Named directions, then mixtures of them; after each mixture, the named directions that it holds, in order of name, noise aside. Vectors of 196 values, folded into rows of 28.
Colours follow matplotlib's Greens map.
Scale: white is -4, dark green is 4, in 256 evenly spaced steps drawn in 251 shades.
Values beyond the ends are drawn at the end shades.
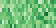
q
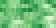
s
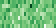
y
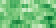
s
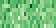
y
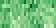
s, y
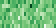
y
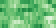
s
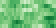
s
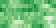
s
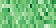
q, y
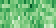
s, y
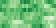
s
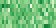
q, y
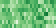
q, s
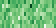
y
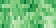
s, y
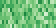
q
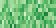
q, y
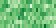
s, y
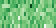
y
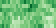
s, y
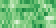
q, s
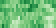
s, y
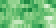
s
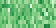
q, y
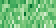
q, y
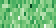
y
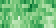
s, y
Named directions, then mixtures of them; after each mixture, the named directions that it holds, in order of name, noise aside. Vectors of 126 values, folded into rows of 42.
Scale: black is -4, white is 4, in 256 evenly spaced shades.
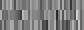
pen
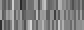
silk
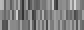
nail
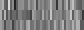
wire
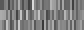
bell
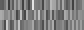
bell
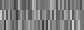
bell, pen, wire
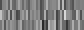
bell, pen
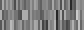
pen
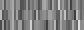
nail, pen, silk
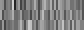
silk, wire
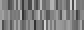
bell, nail, pen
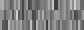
nail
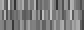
wire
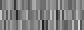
bell, pen, wire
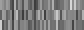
nail, pen, silk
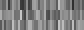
bell, silk
